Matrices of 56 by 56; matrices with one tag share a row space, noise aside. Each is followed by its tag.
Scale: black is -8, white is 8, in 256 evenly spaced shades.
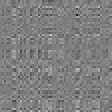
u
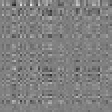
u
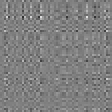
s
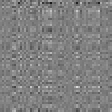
u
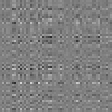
u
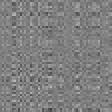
u
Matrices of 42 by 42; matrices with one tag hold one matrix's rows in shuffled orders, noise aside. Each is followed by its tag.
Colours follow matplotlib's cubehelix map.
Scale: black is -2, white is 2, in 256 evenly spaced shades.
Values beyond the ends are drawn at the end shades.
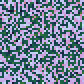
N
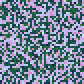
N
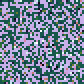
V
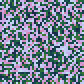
V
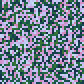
V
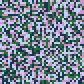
N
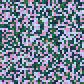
V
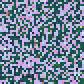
V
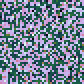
V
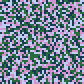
N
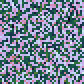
N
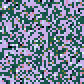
V
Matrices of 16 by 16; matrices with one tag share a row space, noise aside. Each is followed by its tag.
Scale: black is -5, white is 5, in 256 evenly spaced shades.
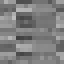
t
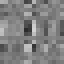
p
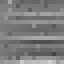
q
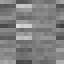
t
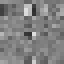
p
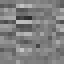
t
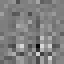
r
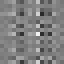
r
